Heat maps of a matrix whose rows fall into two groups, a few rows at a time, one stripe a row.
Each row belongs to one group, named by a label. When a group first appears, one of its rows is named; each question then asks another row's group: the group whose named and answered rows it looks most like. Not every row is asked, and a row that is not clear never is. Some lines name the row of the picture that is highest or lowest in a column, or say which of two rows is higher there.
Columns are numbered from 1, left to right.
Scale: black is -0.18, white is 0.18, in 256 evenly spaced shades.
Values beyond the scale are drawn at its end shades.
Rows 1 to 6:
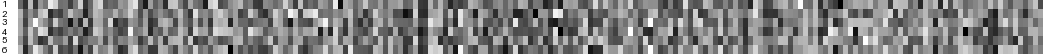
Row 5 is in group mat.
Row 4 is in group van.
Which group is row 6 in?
van
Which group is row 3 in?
van
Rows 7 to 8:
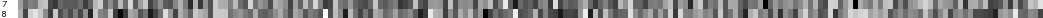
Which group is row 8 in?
van
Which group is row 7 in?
van
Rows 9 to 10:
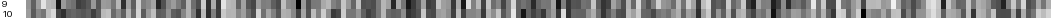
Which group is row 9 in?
van
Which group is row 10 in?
van
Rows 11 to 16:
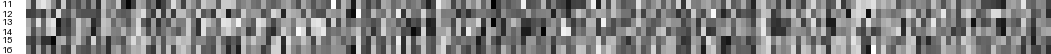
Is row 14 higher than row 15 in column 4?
Yes
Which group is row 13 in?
van
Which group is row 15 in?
mat
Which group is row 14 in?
van
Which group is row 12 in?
mat
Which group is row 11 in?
van
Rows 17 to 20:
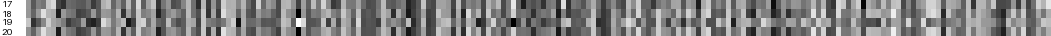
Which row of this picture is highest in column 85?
19
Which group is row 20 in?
van
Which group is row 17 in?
van
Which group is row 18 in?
van
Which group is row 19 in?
van
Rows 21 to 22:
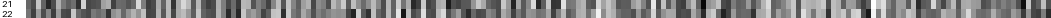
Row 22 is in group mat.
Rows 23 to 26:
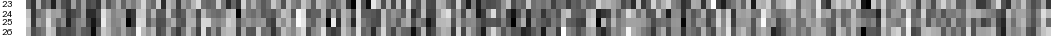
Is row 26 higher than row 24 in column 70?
No
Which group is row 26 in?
van
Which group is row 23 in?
mat
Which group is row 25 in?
van
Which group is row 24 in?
van
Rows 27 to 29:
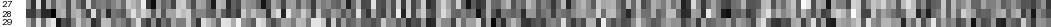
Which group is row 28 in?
mat
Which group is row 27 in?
mat
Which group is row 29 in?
van
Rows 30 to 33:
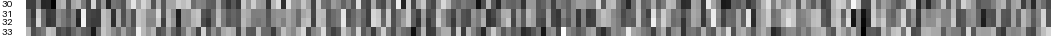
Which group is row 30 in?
mat
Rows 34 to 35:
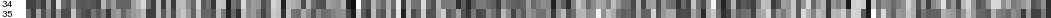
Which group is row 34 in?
mat
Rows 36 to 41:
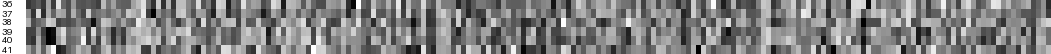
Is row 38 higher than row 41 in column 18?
Yes
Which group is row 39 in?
mat
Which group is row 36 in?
mat
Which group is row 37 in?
mat
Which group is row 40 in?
mat
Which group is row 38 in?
van
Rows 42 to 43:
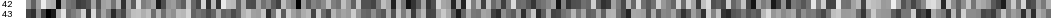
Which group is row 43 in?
mat
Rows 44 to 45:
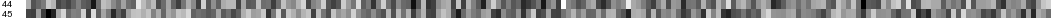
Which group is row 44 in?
van
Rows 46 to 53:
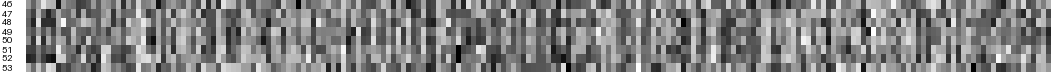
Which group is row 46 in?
van
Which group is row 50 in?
mat
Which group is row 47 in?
mat
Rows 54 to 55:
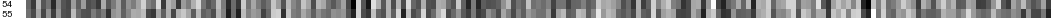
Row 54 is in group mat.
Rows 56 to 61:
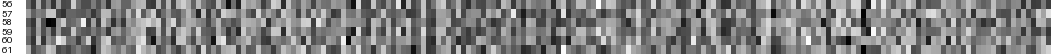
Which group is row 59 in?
mat
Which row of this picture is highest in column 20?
61
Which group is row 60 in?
mat
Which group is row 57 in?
van
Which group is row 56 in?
mat
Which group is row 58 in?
mat
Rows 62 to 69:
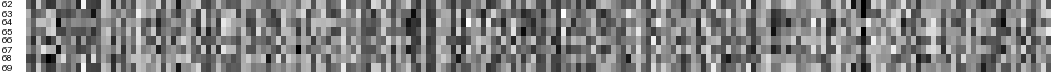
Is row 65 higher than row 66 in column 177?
Yes
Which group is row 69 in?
mat
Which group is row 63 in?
van
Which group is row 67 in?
van
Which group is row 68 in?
mat
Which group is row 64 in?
van
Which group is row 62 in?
mat
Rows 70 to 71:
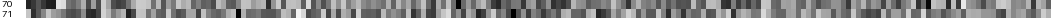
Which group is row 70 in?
mat
